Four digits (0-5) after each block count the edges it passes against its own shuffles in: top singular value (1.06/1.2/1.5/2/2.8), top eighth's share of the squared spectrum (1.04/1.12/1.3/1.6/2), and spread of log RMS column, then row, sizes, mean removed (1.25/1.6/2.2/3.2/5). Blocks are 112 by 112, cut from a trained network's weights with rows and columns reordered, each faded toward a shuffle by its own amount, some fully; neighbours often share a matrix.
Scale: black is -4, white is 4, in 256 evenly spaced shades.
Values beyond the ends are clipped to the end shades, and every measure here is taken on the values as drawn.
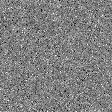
0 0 0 0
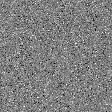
0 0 0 0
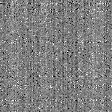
4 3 1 3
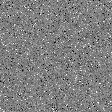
0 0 0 0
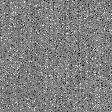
2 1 0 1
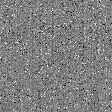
1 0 0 0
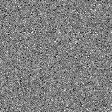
3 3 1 1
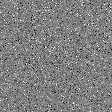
0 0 0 0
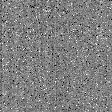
2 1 0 0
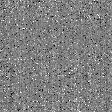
2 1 0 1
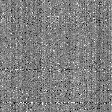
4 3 1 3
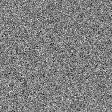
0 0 0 0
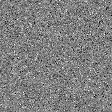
1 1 0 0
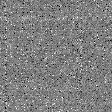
2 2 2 0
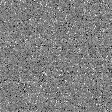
1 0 0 0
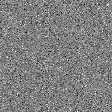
2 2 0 1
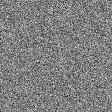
1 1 0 0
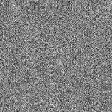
3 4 2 1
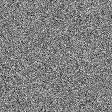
1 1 0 0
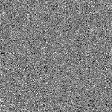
3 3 2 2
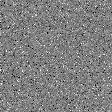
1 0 0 0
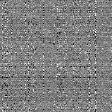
4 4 4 1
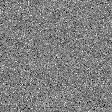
2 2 0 0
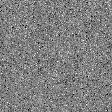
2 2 1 0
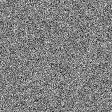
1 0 0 0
